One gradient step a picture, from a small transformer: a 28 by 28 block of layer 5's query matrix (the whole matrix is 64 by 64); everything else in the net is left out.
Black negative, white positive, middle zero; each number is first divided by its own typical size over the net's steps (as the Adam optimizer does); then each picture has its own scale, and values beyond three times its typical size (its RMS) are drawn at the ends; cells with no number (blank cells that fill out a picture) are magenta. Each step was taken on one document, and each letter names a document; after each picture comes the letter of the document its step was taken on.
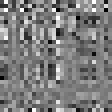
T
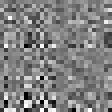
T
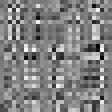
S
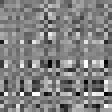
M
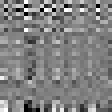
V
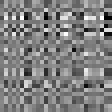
M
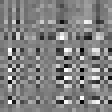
S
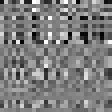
M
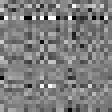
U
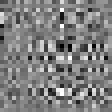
S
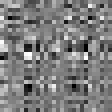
V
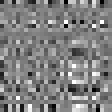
U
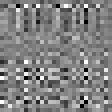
V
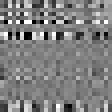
T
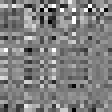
V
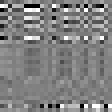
V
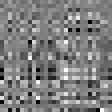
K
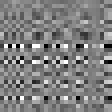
M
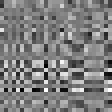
M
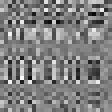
T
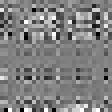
T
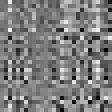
S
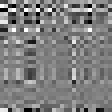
V
